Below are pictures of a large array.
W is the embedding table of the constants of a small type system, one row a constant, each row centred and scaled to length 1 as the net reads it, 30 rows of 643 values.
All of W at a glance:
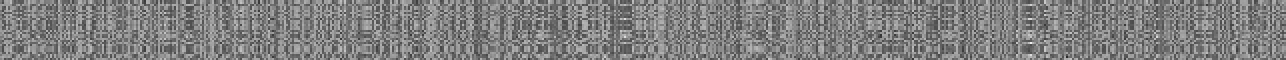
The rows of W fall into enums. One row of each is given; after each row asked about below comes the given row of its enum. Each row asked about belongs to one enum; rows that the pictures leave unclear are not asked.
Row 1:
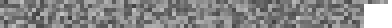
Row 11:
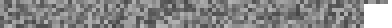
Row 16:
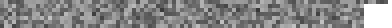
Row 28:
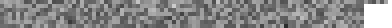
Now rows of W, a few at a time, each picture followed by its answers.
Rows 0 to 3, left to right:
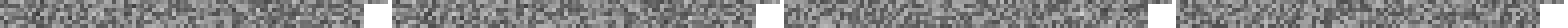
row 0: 1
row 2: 28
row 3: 11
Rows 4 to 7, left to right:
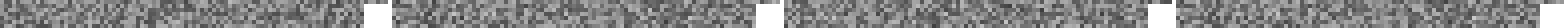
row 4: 11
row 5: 1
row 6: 16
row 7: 1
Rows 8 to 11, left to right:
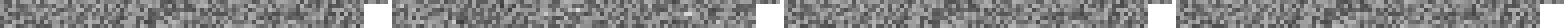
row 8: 11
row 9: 28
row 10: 11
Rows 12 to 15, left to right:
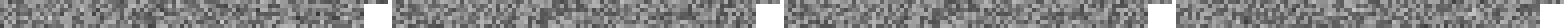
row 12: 16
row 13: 11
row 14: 11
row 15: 28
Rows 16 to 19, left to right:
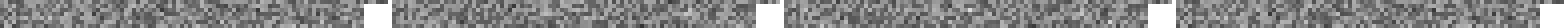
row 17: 28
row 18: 28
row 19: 16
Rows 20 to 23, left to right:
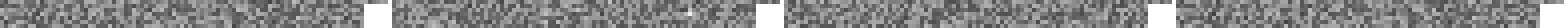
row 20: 1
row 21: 28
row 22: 11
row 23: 1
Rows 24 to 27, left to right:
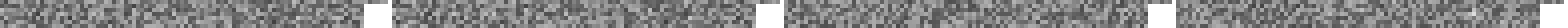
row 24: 1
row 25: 1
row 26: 11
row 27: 28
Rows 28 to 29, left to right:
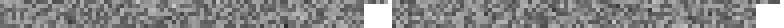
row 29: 16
